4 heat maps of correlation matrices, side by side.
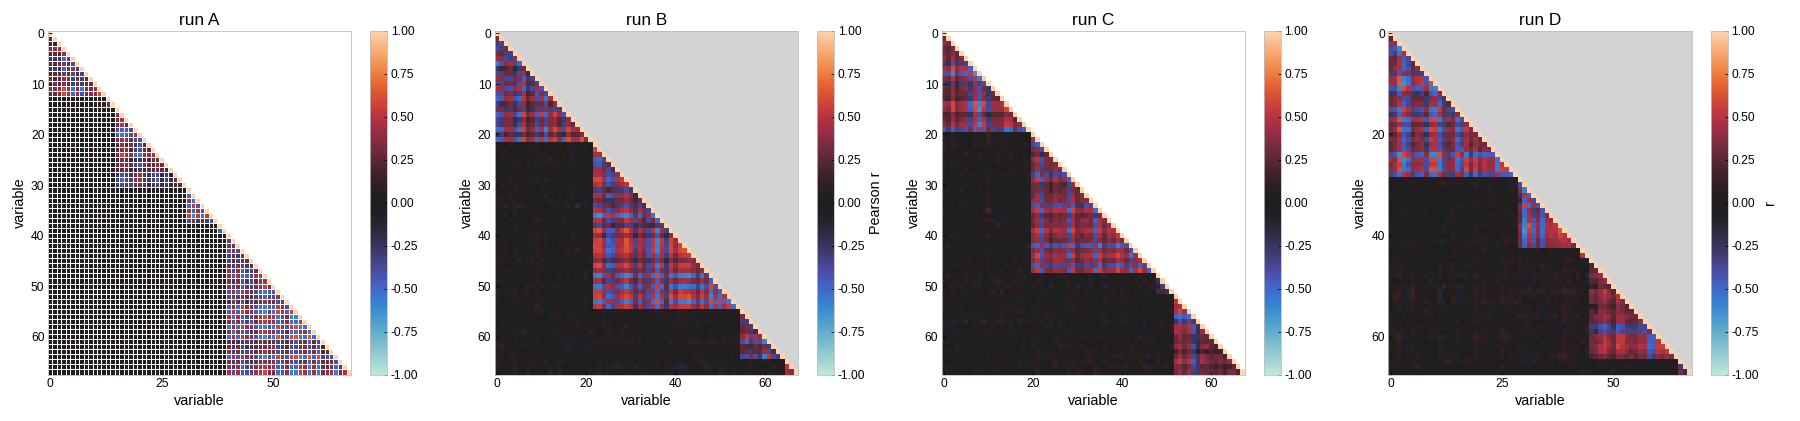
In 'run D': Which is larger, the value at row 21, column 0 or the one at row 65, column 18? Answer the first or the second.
the first
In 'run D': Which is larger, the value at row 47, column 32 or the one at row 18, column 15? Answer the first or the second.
the first
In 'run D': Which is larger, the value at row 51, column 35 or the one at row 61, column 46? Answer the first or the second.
the second
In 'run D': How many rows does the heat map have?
68
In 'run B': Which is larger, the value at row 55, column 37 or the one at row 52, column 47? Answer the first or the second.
the second
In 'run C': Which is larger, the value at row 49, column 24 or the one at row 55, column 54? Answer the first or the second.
the second
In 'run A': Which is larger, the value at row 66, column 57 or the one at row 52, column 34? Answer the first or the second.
the first
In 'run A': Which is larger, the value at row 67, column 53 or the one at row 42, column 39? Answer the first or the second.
the first
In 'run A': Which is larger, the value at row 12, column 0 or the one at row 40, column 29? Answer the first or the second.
the first
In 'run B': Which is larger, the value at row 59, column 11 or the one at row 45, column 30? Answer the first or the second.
the second
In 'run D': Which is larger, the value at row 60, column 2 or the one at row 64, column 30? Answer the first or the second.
the first
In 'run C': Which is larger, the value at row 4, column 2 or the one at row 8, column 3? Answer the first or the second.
the first
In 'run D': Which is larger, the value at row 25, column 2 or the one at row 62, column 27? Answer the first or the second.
the first
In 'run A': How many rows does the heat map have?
68
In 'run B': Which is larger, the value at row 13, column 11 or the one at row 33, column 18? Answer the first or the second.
the second
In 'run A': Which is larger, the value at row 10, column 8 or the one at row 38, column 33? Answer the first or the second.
the first
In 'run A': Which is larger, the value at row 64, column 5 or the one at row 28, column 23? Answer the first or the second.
the first
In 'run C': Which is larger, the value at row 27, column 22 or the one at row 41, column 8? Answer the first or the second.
the second
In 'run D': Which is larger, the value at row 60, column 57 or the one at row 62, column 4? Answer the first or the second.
the first
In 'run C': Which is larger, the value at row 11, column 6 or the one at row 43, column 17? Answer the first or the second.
the second
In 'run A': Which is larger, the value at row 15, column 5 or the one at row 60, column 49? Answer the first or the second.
the first
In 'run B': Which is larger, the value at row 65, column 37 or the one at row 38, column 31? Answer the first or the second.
the second
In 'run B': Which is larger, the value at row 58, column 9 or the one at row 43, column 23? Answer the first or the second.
the second
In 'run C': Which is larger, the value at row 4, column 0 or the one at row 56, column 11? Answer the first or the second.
the first
